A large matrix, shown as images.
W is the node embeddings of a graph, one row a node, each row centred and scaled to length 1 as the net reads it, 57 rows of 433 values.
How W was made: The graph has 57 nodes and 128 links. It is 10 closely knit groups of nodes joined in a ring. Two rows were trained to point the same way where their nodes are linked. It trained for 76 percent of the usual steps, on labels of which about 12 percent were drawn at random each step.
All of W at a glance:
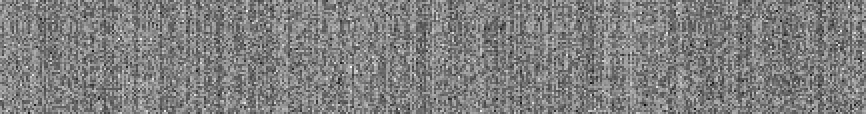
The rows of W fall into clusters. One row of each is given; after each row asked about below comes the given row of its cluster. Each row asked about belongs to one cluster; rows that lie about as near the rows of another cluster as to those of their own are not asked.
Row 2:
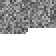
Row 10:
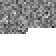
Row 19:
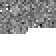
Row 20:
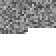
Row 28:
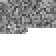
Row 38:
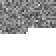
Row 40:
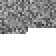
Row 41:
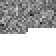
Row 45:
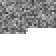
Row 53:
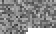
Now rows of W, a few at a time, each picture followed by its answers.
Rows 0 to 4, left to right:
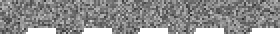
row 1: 10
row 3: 28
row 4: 28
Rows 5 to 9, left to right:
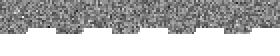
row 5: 38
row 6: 10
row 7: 19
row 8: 38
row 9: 45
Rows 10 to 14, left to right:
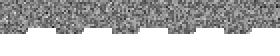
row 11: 20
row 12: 20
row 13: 20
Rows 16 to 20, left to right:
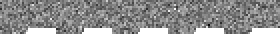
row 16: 40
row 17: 41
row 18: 53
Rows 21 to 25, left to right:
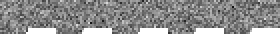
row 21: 41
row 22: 10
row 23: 41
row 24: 45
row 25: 20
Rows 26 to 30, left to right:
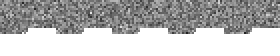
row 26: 20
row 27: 53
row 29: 2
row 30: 40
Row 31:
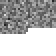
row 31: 2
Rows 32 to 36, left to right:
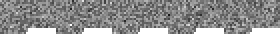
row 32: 45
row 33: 38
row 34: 38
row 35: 41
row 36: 2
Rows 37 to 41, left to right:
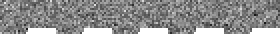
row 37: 2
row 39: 53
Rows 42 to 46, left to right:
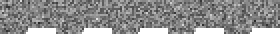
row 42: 40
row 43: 19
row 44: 38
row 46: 10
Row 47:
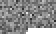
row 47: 40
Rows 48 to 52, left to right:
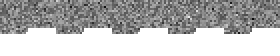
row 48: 28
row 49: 38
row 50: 2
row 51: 2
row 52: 41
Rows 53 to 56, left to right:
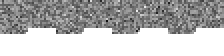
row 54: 28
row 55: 19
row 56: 20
